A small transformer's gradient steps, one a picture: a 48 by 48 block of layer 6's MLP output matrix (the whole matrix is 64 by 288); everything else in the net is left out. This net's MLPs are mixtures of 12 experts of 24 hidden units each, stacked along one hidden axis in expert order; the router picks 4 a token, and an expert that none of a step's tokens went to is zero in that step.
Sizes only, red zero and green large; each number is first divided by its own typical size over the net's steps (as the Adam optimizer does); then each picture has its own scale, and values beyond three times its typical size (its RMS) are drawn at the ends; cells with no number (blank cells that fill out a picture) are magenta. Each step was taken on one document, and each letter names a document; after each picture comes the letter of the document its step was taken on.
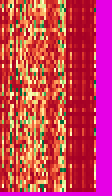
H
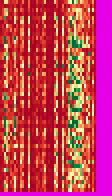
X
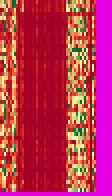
X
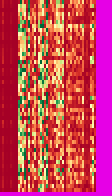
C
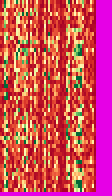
X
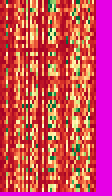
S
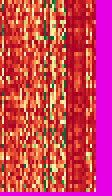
H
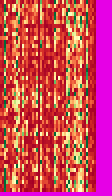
S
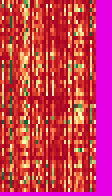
H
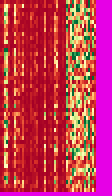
X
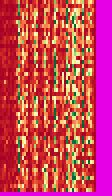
S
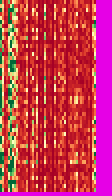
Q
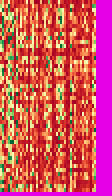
Q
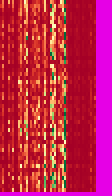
H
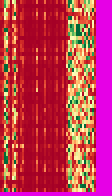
X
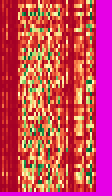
C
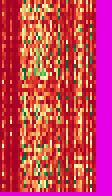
C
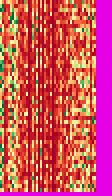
Q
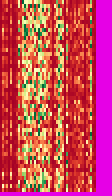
C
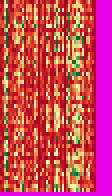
S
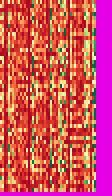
Q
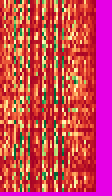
S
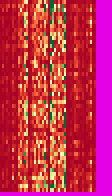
H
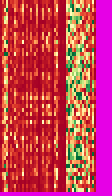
X
